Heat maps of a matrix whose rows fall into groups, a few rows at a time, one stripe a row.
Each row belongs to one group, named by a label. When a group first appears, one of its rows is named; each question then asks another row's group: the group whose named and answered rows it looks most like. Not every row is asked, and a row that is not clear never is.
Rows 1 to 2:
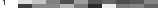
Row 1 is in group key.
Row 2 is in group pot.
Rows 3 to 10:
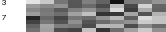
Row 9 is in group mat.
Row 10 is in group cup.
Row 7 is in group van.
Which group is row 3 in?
key
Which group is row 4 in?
pot
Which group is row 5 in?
pot
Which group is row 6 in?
key
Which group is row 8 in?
van
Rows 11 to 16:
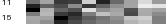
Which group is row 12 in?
van
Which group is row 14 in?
mat
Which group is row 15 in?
cup
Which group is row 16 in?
cup
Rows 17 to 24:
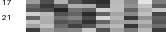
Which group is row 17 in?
pot
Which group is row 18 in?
pot
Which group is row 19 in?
van
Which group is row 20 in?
cup
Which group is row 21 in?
mat
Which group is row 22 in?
cup
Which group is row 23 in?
mat
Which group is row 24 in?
pot
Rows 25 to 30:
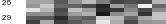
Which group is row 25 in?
key
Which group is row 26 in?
cup
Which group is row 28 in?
key
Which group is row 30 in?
mat
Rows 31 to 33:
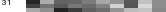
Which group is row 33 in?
cup
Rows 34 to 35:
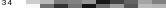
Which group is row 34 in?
key
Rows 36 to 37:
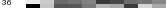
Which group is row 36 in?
key
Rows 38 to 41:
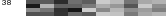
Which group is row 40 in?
cup
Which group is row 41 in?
van
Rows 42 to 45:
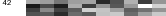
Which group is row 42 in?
key
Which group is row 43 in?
van
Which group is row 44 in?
mat
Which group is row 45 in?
van
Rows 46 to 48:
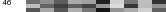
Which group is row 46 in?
pot
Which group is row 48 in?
pot
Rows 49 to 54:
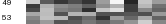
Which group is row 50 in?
mat
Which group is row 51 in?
mat
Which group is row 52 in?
key
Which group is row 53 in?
pot
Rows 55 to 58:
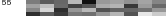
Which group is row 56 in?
mat
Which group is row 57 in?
key
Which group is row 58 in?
van
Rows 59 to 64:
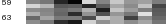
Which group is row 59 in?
cup
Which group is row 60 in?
cup
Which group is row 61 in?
pot
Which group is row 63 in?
mat
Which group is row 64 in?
cup
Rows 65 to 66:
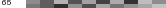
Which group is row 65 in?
pot
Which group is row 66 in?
van
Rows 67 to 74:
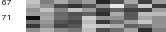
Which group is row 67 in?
key
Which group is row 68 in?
cup
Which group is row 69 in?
key
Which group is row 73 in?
mat
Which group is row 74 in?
key
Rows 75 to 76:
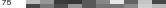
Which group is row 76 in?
van
